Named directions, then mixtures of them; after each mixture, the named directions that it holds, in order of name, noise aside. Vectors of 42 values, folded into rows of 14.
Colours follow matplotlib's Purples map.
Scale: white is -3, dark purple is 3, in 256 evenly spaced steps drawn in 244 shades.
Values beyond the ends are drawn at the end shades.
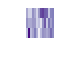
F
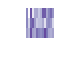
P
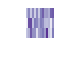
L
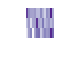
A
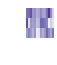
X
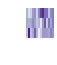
F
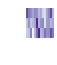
A, F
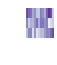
A, X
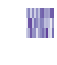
L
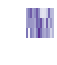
F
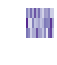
L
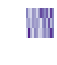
A, F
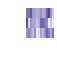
X
